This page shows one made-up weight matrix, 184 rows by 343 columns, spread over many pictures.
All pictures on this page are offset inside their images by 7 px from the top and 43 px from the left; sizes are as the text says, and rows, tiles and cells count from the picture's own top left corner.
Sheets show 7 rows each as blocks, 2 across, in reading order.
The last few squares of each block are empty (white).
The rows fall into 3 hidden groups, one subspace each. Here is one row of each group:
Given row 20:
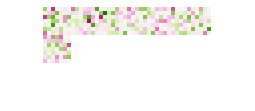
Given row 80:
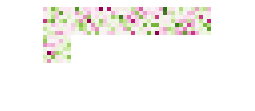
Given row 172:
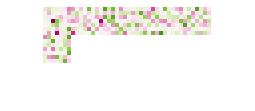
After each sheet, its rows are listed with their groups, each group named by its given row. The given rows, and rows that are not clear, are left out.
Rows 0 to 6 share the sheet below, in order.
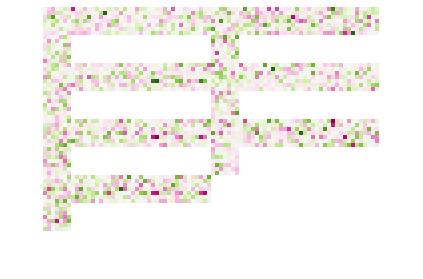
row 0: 20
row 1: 80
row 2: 80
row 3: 20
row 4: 80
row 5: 80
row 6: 80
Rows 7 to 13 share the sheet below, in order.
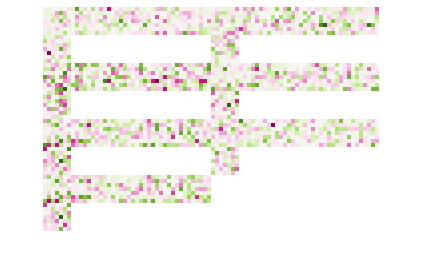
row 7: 80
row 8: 80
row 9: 80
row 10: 172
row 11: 172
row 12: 20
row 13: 172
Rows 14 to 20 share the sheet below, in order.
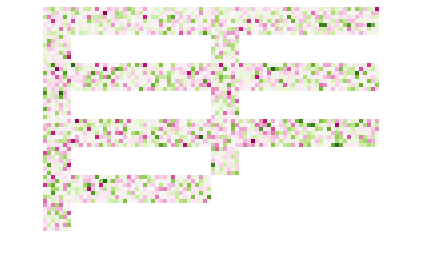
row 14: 20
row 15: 80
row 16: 20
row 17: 20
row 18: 80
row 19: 20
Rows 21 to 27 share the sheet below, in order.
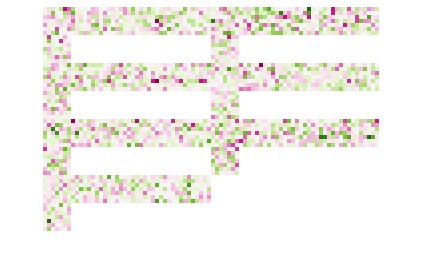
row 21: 20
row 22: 80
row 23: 80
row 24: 20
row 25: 20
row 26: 80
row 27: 80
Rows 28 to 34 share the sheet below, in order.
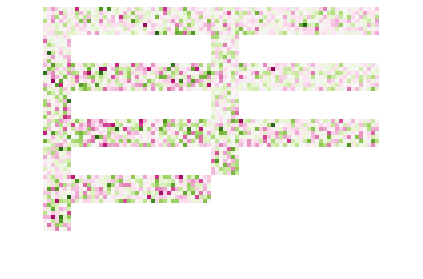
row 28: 80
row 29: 172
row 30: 20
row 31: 20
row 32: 80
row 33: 20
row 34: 172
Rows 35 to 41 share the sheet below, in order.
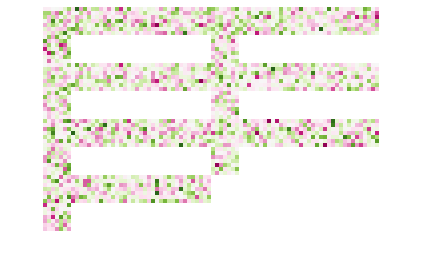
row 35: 80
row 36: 20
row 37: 80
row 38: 20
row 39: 20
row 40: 80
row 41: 172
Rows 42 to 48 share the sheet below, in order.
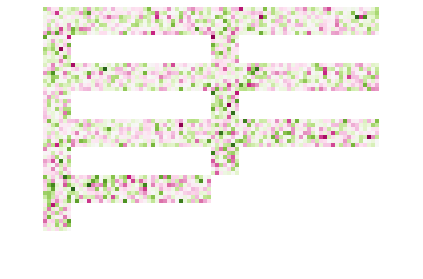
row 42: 172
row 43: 20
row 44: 20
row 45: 172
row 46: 172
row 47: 80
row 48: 20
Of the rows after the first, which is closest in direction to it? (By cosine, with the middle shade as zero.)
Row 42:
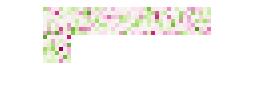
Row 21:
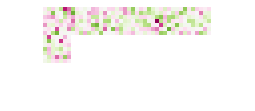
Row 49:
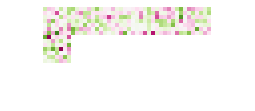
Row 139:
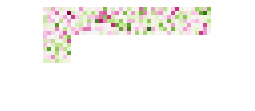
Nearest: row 49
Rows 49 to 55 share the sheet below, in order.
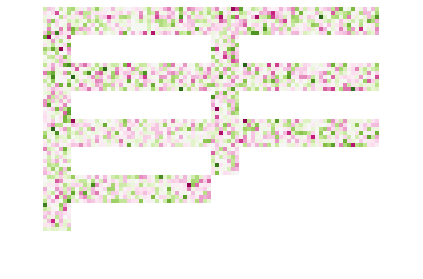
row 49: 172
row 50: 20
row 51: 20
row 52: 80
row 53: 20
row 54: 80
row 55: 20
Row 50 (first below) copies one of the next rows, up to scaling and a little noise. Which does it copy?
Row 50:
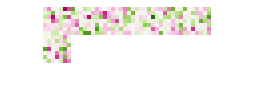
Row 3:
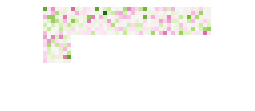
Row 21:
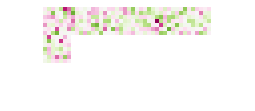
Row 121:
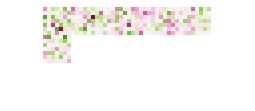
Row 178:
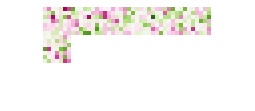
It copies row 178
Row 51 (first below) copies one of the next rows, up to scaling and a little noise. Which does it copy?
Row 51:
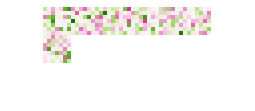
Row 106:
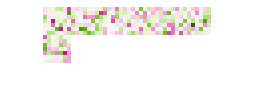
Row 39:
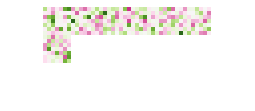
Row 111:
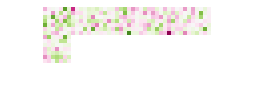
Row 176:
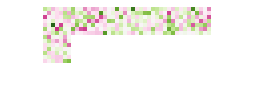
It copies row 39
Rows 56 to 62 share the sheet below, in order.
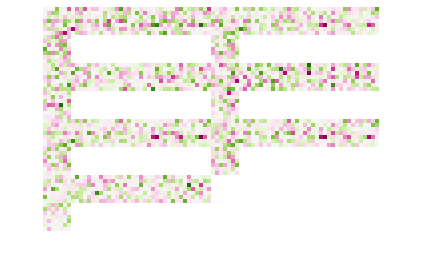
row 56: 80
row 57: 80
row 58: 172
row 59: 80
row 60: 80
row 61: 80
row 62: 80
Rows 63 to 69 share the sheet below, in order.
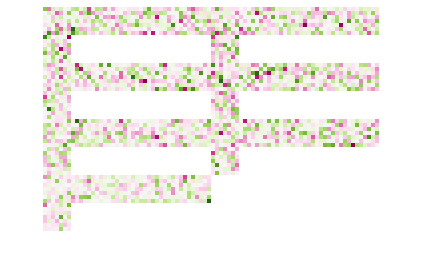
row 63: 172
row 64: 172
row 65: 80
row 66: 20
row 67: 80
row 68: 80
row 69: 172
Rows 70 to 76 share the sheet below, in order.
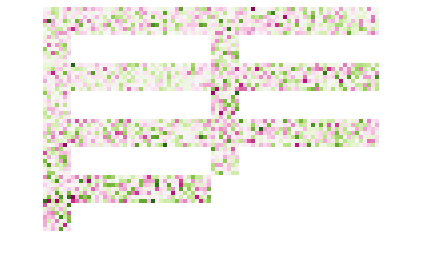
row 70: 80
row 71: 20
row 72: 20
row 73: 172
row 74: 80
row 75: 20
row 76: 172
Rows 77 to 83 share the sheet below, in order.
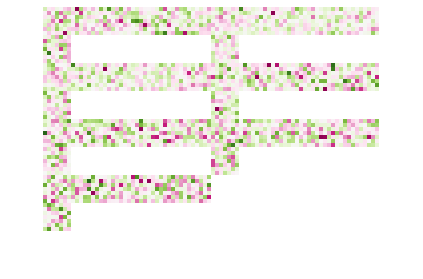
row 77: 80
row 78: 20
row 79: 20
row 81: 80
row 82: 80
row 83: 20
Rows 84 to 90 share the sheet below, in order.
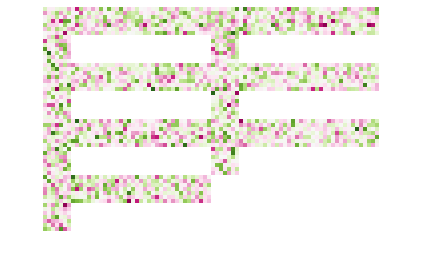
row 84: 80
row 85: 80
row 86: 172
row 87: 172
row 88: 80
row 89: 20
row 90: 20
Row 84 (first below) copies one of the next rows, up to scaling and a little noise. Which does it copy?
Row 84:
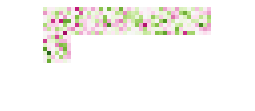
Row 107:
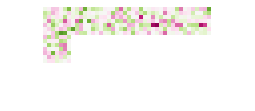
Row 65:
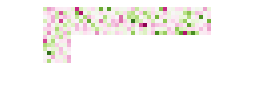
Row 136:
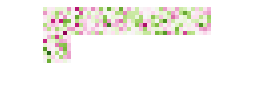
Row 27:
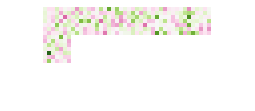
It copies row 136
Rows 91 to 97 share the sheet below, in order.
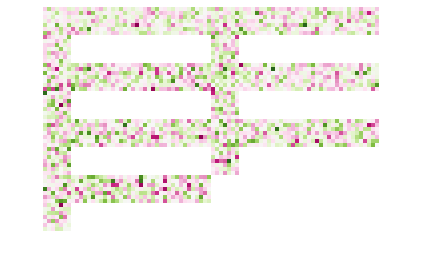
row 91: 172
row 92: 172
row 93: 172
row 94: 20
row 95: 80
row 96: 172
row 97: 80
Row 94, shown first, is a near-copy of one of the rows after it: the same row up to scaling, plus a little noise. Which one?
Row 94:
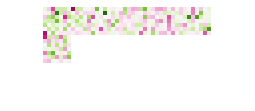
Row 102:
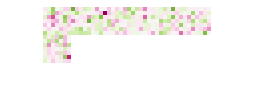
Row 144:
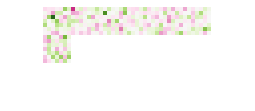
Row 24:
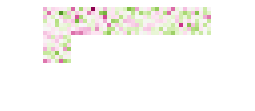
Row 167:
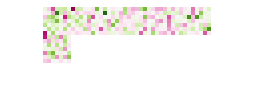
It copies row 167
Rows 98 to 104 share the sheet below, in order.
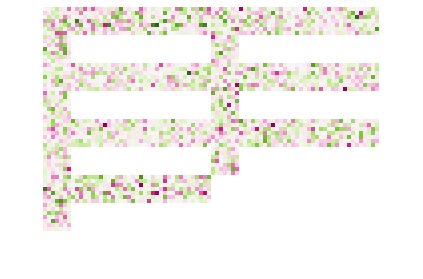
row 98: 80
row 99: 20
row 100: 20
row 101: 172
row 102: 20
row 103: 20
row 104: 80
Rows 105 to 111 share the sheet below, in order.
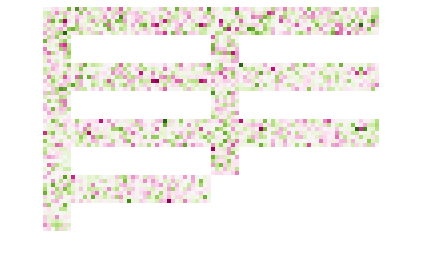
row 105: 80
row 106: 20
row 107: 80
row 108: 20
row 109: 80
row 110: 20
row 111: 20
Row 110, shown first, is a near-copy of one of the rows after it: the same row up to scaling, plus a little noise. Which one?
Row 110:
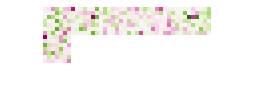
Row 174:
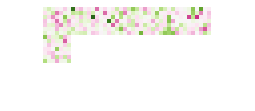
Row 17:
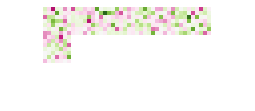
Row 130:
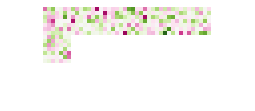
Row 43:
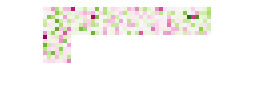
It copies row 43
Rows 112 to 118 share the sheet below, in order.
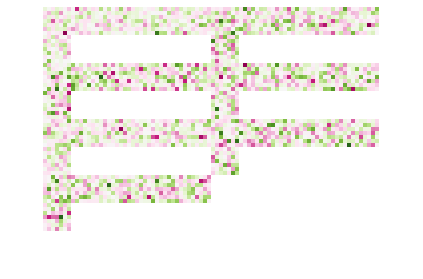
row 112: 80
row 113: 80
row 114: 172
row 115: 80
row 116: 80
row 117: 20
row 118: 172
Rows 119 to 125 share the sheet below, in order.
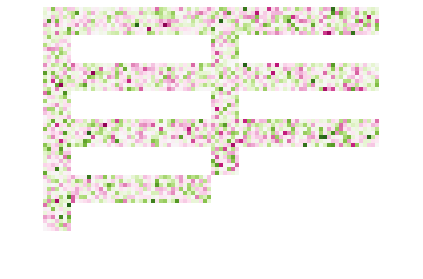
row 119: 172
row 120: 80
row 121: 20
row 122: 80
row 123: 20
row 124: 80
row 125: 172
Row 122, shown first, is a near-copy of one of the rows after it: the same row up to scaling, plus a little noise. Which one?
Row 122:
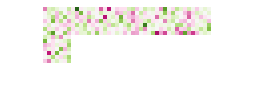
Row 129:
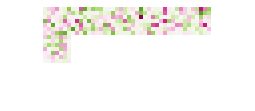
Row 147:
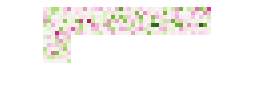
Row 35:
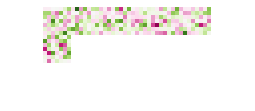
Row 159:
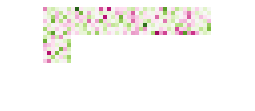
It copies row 159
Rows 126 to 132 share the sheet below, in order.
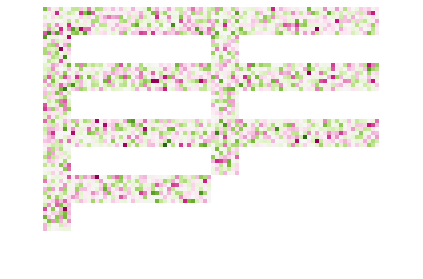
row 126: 172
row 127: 172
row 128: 80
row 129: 80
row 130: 20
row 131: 172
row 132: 80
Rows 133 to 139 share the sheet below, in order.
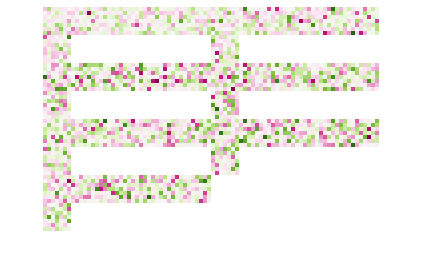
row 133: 172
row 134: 80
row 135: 80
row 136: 80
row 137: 20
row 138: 80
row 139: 172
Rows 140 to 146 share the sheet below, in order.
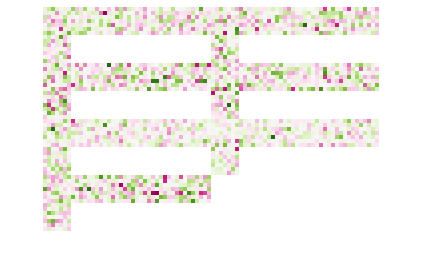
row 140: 20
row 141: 172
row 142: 80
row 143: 172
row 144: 20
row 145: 172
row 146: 80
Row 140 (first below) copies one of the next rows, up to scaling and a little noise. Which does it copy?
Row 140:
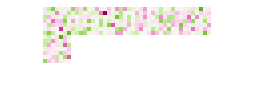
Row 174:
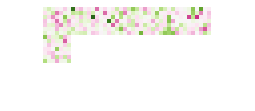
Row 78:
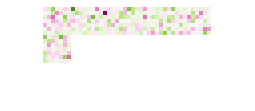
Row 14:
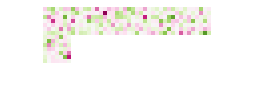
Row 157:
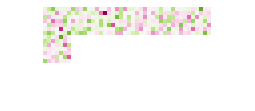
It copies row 157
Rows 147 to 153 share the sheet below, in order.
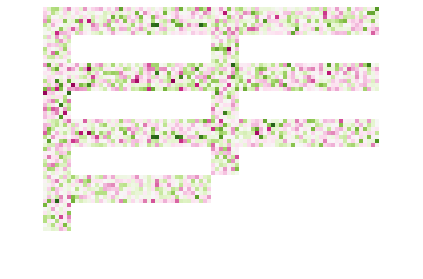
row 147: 80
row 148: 172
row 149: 172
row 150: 20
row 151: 80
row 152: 20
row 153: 172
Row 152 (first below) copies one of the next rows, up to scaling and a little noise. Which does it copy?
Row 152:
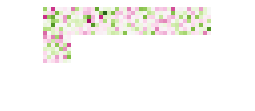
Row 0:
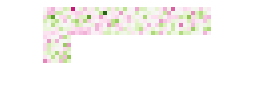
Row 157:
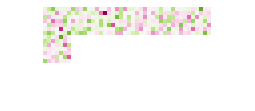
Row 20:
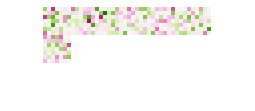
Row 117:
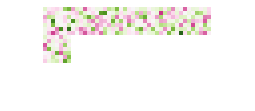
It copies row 20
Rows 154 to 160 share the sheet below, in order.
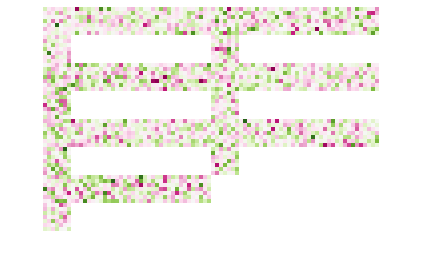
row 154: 80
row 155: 172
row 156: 80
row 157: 20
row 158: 20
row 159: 80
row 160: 80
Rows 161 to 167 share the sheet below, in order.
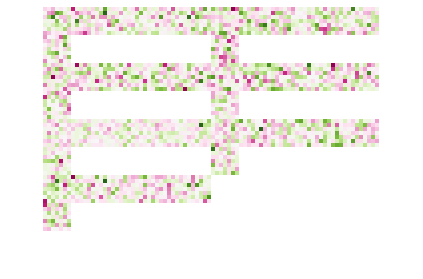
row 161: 20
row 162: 20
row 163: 80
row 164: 80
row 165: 172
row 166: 20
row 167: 20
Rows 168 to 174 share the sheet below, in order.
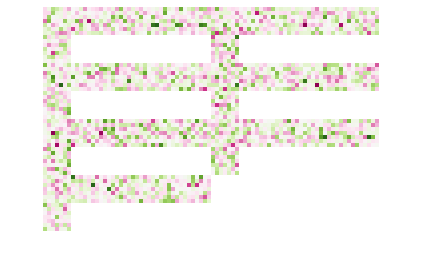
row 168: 80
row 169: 172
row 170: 20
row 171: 172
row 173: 80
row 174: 20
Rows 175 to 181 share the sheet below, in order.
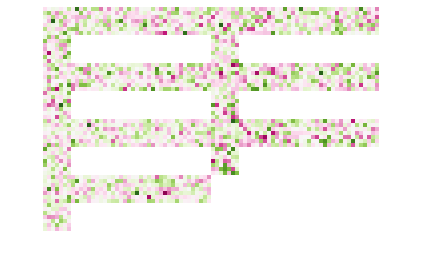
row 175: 80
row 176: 20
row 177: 172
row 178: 20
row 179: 172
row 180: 20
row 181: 172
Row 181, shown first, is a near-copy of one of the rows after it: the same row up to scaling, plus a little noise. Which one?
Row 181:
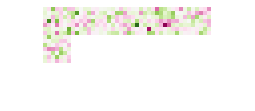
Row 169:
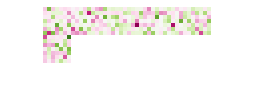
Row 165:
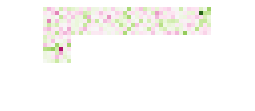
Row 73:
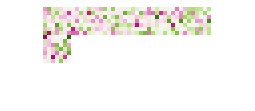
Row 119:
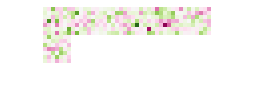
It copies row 119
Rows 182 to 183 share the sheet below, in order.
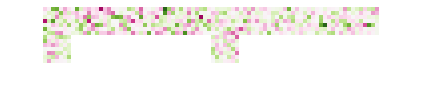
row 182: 80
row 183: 80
